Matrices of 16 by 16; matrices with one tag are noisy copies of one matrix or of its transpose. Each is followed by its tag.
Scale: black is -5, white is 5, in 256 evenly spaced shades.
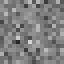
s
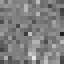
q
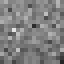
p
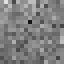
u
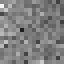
u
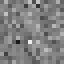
s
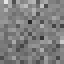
u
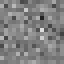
s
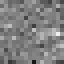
q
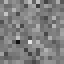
s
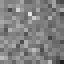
p
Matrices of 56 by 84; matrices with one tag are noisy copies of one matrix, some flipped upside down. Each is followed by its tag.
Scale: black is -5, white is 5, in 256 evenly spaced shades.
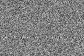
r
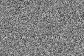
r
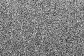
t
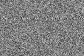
r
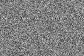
r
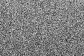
t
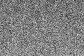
t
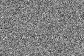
r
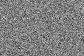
r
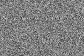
r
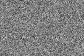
r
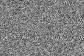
r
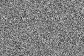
r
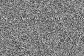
r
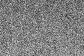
t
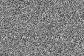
r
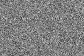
r
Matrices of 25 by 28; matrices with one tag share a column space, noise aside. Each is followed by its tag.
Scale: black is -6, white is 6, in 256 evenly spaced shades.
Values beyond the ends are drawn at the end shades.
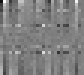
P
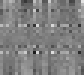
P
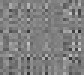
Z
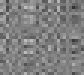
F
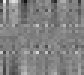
P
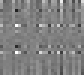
P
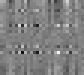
P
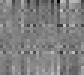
P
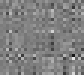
Z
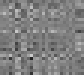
Z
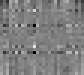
P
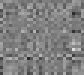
Z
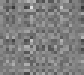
F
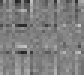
P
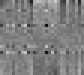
P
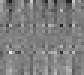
P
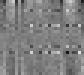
P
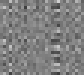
F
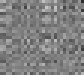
F
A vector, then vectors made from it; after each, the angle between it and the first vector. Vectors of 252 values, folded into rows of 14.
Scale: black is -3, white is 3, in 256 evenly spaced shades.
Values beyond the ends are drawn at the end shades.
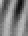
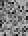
orthogonal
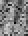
partly aligned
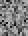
orthogonal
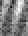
nearly opposite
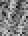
partly aligned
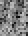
partly aligned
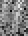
partly opposed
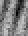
nearly parallel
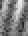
nearly opposite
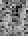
partly aligned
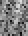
partly opposed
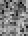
partly aligned
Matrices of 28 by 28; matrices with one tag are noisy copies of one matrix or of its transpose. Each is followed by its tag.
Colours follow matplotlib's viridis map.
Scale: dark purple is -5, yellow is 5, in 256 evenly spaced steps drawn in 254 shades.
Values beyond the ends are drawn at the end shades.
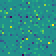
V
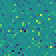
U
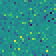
U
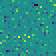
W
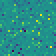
U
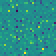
V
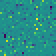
W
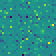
V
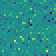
U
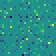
V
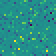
U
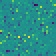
W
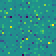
V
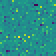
W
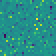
W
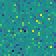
U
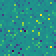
U
